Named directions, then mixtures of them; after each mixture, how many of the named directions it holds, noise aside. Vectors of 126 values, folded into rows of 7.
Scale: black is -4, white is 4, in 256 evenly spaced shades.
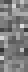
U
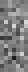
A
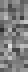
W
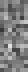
one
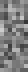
one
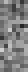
two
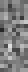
one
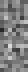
one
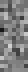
two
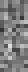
one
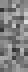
three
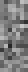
two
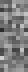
three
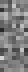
three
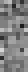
one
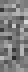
three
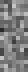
two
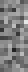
two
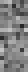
one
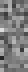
two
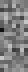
three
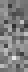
two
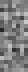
three
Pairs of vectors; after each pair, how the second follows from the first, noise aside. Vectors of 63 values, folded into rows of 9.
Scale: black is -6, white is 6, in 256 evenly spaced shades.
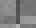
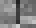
scaled up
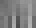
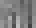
negated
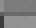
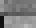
scaled up
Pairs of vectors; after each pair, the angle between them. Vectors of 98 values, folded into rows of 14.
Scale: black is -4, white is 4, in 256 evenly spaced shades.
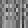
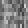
partly aligned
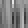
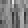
nearly parallel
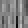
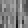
nearly parallel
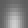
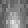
nearly parallel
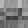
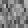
orthogonal
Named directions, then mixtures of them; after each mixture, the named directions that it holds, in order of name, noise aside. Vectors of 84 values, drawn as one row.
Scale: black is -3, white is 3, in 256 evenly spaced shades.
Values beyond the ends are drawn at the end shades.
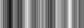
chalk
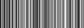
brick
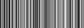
brick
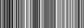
brick, chalk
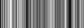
brick, chalk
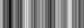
chalk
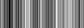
brick, chalk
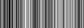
brick, chalk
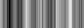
chalk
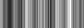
chalk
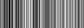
brick, chalk
